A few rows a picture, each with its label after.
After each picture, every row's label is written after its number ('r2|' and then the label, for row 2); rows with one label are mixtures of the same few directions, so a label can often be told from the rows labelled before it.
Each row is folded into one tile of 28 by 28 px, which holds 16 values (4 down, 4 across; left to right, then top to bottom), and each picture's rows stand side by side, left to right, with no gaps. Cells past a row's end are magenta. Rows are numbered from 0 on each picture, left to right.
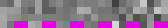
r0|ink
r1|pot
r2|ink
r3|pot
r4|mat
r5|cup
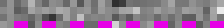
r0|pot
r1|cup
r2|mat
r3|pot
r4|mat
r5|mat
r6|cup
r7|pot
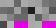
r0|mat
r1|pot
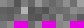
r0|ink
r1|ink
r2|mat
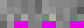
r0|mat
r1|cup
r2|pot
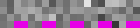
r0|cup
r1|mat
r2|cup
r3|cup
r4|mat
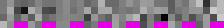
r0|pot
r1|pot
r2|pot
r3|cup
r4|cup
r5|cup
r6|mat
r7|cup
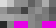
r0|mat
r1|ink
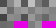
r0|cup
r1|cup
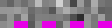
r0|mat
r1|ink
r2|cup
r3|cup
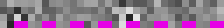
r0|mat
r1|cup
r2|cup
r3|mat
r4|mat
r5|cup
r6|ink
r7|ink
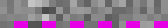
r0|pot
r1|mat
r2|cup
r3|cup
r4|ink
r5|pot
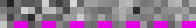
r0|ink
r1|cup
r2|cup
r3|mat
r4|ink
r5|mat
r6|ink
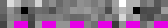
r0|ink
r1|ink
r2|mat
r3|pot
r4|ink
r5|ink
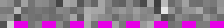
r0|mat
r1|ink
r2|cup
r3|ink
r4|mat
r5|pot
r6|cup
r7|pot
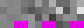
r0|pot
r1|mat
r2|pot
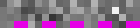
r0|ink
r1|mat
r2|cup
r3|cup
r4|pot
